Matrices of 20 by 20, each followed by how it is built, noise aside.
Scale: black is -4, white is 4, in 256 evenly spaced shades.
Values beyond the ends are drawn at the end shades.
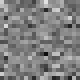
low rank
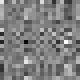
low rank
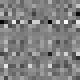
low rank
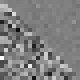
lower triangular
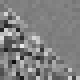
lower triangular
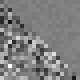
lower triangular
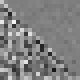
lower triangular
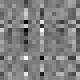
low rank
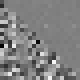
lower triangular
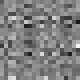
low rank
